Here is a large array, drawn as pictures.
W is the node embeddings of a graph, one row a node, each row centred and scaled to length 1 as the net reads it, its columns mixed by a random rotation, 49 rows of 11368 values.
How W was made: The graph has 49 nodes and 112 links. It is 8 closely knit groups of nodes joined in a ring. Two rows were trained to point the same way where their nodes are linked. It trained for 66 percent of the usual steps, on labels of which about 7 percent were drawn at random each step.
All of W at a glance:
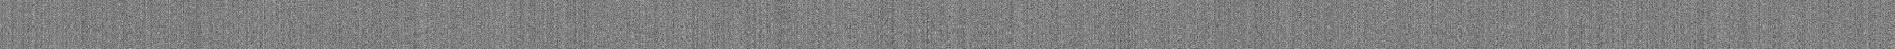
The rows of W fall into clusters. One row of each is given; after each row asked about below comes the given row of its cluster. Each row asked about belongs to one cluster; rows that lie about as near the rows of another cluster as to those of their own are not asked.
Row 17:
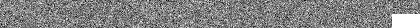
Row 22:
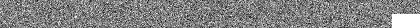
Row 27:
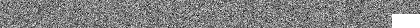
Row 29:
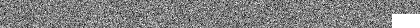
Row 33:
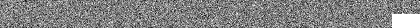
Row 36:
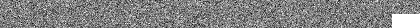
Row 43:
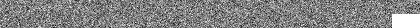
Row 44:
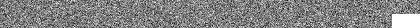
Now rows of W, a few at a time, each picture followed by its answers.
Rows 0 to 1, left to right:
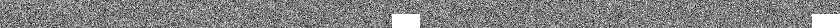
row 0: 43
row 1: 17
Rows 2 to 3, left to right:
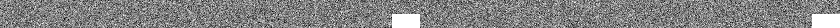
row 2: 43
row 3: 44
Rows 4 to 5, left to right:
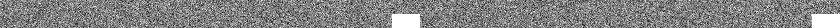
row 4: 27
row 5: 27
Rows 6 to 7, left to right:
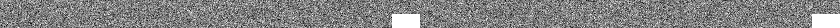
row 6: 43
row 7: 17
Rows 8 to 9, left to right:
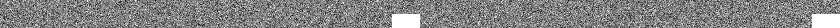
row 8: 36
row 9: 22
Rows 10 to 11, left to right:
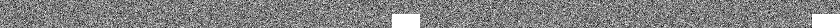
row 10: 29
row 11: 43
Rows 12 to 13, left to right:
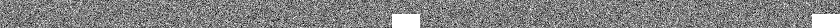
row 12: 43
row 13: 17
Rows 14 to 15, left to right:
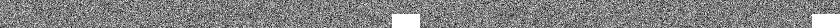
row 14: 22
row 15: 17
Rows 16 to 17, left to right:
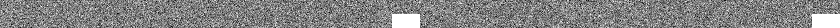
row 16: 33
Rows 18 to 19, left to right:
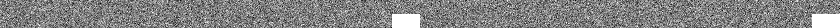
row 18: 43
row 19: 36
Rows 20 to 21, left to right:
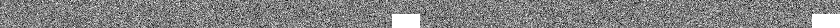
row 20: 44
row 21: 29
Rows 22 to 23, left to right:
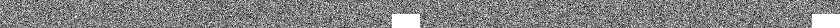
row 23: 36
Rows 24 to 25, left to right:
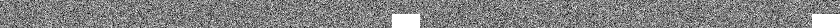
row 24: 29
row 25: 27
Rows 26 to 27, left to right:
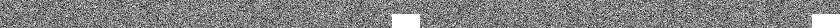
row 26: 27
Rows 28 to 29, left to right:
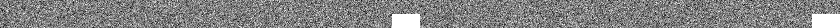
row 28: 44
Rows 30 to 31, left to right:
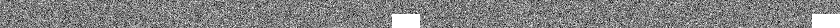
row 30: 17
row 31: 29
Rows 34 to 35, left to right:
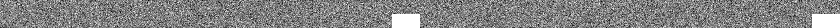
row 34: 22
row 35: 44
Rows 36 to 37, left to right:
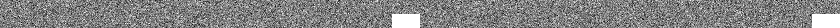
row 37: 44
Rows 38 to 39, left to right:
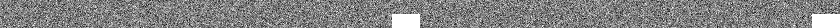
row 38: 27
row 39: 17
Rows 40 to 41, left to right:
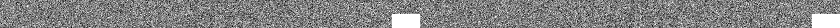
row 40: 22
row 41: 22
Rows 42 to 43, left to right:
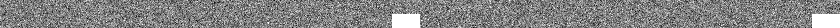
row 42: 29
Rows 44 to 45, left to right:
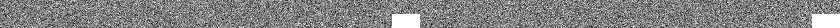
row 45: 33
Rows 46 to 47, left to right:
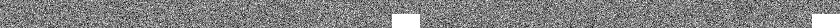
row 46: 29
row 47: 33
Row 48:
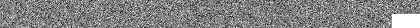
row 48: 22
